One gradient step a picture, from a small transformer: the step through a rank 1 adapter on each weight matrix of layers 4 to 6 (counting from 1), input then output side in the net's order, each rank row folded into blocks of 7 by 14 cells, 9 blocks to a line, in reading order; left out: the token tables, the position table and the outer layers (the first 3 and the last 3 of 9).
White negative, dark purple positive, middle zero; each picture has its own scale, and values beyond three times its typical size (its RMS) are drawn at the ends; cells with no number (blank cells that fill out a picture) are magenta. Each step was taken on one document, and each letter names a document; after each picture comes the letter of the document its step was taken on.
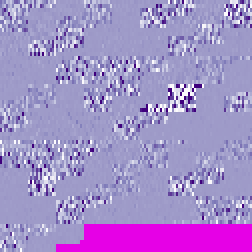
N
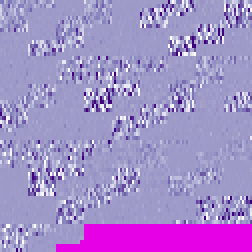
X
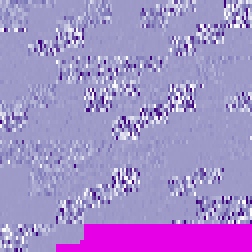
X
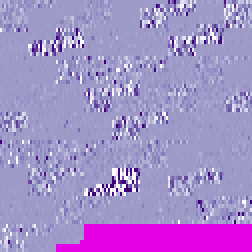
X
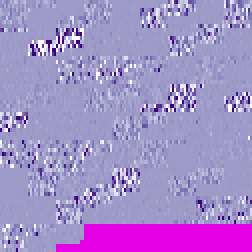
X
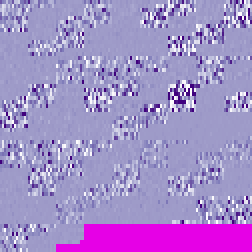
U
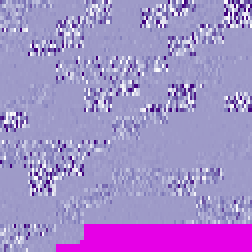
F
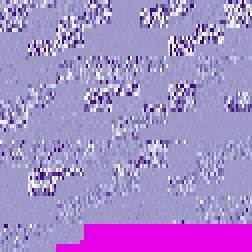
U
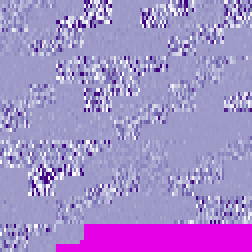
F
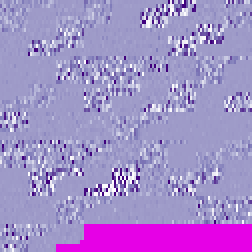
F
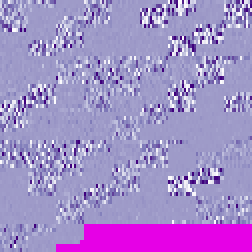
U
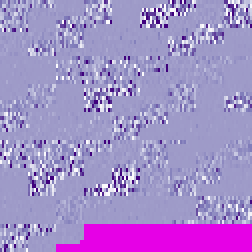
F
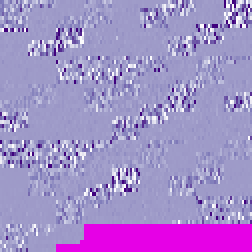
X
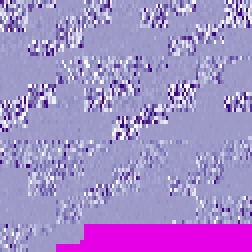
U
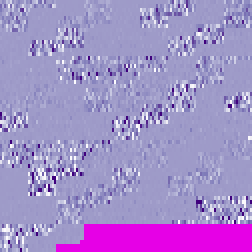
X
